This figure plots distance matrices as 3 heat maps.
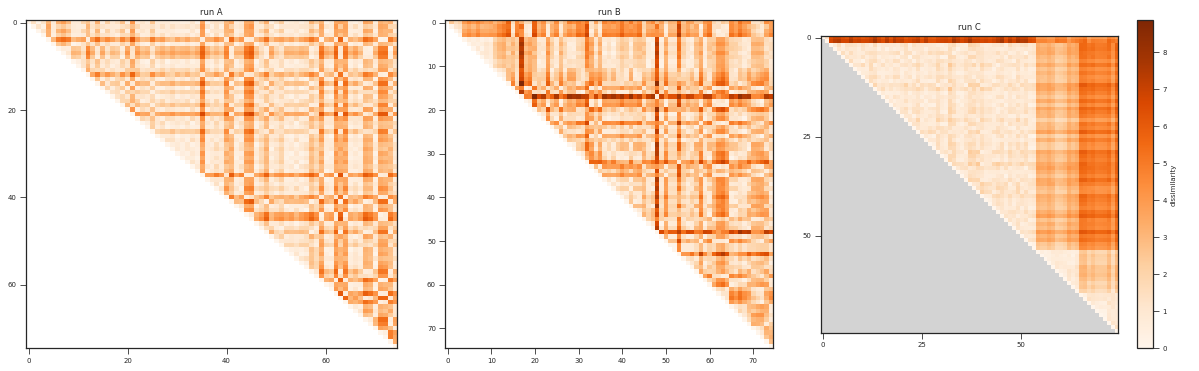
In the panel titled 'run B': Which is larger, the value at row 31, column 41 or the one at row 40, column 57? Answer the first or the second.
the second
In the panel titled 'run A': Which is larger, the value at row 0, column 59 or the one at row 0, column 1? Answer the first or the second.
the first
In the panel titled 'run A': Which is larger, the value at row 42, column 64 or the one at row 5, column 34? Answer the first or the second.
the first
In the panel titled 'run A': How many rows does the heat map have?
75
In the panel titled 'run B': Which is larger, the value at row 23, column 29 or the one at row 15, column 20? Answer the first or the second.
the second
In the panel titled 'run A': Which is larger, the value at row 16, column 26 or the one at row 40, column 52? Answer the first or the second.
the second
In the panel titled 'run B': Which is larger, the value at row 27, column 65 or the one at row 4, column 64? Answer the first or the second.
the second
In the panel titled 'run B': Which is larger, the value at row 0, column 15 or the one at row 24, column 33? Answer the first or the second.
the second
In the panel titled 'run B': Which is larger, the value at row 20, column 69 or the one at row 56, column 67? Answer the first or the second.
the first
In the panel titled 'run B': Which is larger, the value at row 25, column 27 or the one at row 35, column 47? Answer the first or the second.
the second
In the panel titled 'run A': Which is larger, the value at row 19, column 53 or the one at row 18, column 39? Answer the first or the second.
the first
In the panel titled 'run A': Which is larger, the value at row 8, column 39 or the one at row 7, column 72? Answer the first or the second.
the second
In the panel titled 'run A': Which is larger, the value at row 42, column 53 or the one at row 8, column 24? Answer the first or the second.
the second
